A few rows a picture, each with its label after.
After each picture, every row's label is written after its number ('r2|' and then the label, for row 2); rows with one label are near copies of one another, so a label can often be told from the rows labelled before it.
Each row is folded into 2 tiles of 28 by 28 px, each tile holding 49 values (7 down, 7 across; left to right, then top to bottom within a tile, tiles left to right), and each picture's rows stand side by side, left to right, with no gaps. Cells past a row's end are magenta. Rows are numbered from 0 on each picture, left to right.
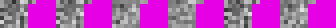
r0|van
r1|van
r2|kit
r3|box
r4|van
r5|kit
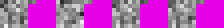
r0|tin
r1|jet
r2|tin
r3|tin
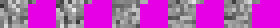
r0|tin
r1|tin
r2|kit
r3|box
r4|box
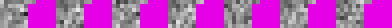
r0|jet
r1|kit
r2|jet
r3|kit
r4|tin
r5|kit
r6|box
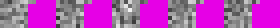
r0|box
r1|van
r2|tin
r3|van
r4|van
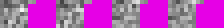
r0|kit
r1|kit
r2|box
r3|box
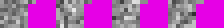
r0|van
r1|tin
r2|box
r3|jet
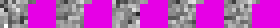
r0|tin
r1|box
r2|jet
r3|box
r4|box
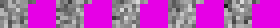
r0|tin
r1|van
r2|box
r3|kit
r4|tin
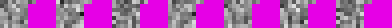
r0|tin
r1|jet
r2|van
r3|jet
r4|tin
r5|tin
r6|van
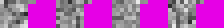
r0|jet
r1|van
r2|box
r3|tin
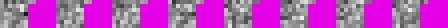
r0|jet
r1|kit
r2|kit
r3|jet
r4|tin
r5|box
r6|box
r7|tin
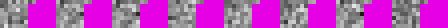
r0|tin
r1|jet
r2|jet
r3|box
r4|kit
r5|kit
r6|jet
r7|van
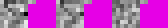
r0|jet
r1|jet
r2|kit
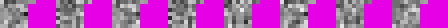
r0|jet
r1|van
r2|jet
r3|van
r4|tin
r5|jet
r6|tin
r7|kit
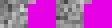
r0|kit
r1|box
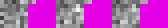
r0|van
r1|kit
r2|kit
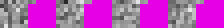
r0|tin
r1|box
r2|box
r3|kit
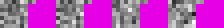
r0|van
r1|van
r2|tin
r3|jet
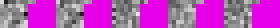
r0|jet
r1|jet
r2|van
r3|kit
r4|van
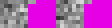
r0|kit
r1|box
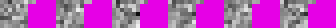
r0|box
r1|kit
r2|jet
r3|jet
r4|kit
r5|jet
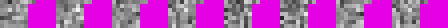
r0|box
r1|kit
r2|jet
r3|tin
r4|van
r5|van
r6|jet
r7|tin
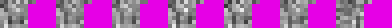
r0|tin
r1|tin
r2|tin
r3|tin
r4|tin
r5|tin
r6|van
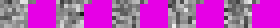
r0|box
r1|jet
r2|van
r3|tin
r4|van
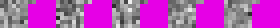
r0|tin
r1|van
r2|tin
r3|kit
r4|jet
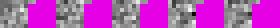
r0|kit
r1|box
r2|box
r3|jet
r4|jet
